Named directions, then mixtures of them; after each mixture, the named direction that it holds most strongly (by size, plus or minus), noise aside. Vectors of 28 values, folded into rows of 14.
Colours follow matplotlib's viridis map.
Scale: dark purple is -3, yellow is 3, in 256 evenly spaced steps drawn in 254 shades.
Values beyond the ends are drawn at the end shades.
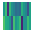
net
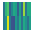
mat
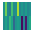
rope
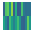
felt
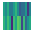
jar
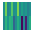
rope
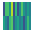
felt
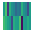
net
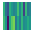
mat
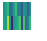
jar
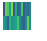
felt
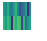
jar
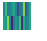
mat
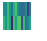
jar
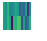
jar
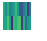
jar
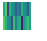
net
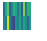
mat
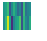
mat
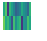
net
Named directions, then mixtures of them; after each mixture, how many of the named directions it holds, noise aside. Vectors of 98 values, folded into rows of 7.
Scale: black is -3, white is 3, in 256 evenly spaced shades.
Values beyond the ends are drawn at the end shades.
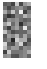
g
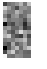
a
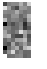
one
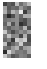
two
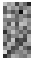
two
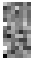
one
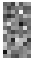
one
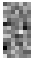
two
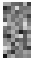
one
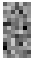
two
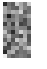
two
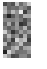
two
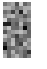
two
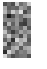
two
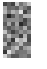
two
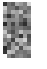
two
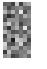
one
